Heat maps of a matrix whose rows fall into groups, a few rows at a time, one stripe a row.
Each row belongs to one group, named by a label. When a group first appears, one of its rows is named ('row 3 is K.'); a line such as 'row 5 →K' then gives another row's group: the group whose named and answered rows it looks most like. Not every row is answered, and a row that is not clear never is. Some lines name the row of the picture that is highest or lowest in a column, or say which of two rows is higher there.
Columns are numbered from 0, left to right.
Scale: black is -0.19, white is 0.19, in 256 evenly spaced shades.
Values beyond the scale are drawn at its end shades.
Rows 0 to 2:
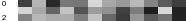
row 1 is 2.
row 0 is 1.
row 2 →2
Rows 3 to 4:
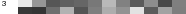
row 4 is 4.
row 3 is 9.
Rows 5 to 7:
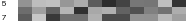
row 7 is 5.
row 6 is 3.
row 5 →2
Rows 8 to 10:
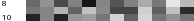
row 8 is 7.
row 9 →2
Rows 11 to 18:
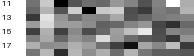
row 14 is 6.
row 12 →3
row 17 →2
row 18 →1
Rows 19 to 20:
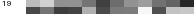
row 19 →6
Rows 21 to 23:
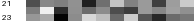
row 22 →5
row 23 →1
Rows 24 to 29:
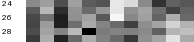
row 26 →4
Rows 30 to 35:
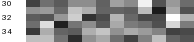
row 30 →4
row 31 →2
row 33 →5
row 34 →1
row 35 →9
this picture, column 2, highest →32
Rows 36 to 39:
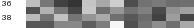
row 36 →9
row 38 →2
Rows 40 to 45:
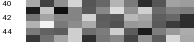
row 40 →3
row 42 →6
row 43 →6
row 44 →3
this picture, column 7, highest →42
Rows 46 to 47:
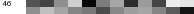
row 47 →6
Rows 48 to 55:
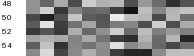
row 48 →9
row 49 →5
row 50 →4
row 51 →5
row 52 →4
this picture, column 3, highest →50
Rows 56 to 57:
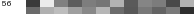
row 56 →5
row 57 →2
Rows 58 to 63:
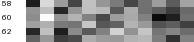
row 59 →1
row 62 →4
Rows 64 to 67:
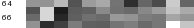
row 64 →2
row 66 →5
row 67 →7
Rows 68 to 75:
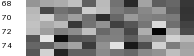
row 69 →9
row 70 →6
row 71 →9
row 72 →2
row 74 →3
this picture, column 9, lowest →72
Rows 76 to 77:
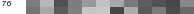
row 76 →1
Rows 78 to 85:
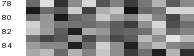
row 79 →3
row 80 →1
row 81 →9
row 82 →9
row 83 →7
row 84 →9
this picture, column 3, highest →79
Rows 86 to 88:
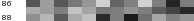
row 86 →1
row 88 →5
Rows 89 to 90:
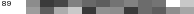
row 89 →7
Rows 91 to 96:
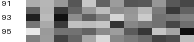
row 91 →9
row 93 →4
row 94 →1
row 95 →9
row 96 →1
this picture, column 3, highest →94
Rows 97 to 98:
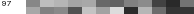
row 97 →6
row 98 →9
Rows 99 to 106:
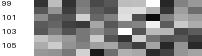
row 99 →4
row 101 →3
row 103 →4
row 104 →6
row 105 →2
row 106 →3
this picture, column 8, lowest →101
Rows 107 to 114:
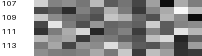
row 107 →2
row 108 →7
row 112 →9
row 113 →1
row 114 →9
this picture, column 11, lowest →109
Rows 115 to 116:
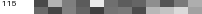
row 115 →5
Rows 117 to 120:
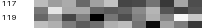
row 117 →2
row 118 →6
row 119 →7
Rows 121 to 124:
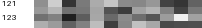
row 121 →1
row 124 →6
